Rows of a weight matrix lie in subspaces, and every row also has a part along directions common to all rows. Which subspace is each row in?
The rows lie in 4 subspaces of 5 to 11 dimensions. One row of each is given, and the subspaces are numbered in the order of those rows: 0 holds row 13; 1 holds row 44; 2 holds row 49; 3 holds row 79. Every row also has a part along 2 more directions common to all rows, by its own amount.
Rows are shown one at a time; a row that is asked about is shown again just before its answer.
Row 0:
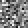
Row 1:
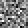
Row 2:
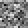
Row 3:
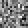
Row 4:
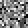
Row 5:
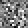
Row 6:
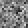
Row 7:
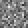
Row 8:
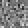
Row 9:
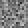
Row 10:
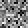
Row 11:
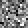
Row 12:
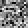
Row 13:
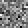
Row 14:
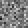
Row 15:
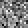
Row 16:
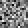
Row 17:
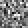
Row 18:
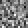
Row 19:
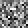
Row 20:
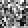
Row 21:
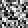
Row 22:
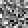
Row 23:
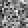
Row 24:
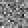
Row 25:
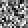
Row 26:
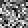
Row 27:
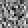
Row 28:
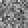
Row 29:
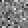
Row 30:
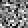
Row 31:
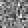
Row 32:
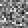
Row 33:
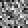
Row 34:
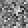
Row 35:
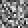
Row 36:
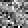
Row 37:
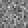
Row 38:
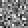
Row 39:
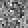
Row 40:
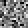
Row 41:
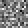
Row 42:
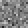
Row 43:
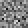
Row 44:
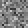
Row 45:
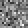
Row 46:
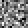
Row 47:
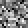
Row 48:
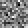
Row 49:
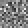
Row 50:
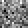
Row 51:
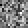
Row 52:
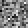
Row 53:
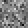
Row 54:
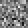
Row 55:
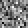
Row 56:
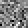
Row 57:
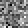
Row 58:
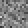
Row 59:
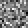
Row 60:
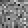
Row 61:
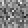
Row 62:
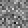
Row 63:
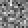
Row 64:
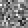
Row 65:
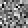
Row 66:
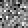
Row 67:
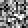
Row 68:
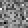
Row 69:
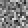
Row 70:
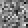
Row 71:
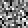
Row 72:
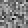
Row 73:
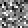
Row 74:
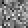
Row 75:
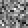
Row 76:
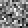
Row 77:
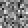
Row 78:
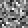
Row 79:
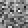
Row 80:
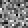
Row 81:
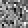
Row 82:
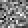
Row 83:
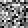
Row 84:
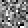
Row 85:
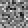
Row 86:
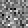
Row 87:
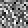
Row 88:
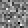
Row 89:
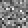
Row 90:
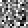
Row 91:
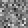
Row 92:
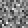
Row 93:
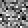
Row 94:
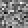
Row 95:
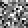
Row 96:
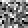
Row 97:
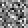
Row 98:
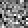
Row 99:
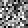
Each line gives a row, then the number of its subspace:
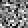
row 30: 0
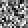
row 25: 2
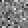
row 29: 3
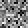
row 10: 2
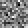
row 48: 3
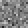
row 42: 0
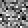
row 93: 0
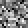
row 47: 2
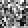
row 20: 3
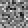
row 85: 1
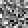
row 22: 0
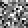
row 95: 3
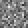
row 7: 1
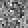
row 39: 2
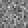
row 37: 1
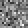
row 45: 1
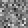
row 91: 3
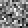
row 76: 2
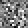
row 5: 0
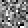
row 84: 2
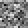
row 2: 3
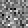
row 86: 1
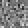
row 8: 0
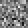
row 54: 2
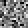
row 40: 3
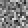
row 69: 2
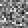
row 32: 2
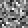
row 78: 2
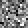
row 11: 2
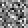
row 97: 3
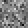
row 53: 3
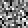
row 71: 2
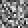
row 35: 0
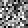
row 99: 3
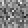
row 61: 3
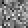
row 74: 3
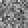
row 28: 3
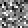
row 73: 2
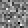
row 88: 2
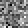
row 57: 3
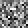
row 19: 1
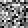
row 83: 3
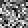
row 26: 0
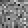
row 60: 3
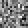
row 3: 0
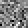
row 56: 0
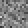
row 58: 3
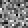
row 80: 0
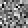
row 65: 2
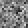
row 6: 1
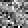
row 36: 3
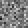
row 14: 0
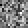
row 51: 1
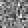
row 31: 3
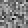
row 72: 2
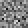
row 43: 2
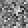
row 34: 1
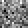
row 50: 3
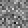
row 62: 2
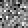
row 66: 3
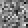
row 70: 1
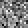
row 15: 2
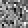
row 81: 1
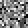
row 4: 3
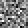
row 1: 0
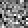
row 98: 0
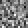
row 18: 0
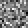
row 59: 2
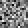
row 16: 0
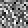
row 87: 2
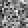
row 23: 1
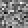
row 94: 3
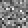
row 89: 2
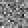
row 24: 0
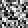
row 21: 0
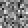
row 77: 3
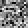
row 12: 1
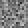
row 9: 2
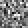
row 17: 3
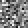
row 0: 1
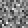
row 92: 2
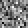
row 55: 1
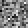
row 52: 1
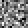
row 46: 3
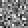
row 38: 3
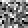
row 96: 3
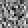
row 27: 0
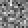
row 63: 2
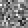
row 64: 1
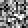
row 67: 2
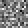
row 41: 3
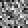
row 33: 3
